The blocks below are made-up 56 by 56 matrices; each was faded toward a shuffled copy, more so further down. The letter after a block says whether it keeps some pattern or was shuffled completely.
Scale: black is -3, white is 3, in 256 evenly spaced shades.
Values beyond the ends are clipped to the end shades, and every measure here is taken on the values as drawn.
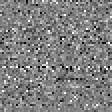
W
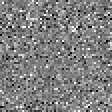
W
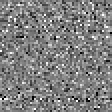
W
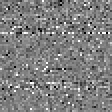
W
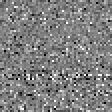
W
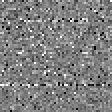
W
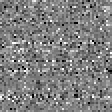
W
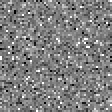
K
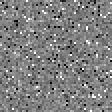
K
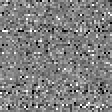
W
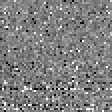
W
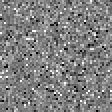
K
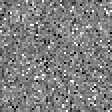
K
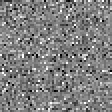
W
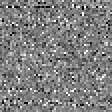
W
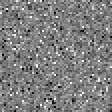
K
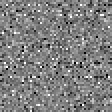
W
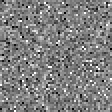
K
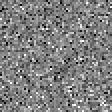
K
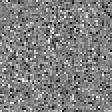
K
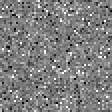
K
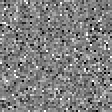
K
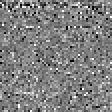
W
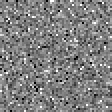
K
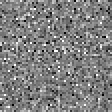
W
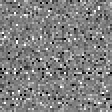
W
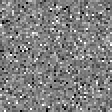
K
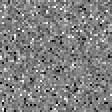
K
